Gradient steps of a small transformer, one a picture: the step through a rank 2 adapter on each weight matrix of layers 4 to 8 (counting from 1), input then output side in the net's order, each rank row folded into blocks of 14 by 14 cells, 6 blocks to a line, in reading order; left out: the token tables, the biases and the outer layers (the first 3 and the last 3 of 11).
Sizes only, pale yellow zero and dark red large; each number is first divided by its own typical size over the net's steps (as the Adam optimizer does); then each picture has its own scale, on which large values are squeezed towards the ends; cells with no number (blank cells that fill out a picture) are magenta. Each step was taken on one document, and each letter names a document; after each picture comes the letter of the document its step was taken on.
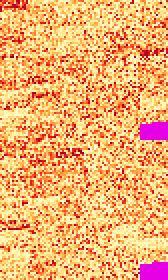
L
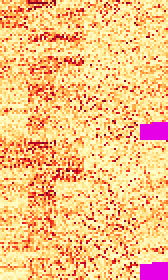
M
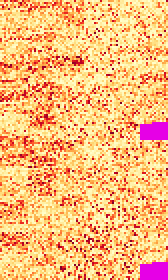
M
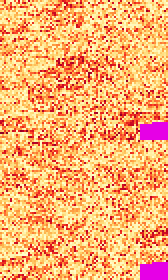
L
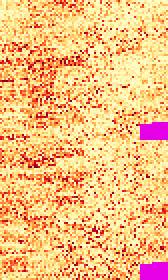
M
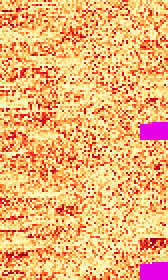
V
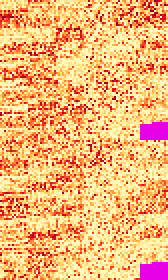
V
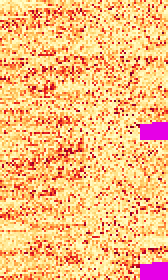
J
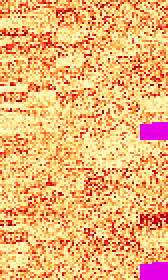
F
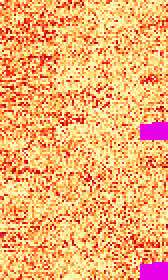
F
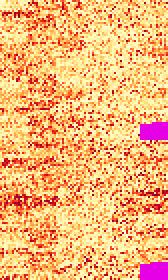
V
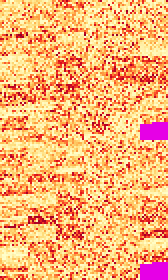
L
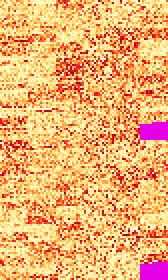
L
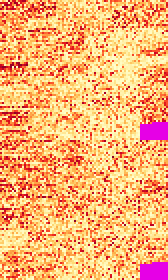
F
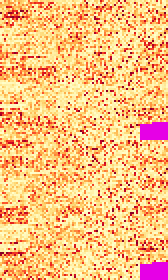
J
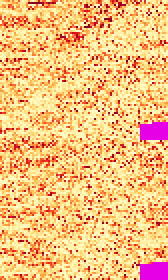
J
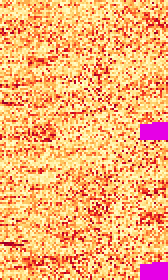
F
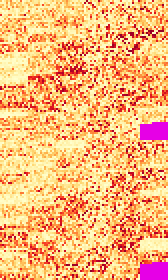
L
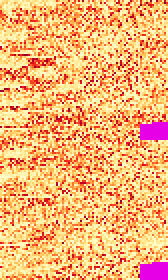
V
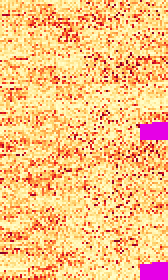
J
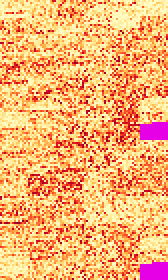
L
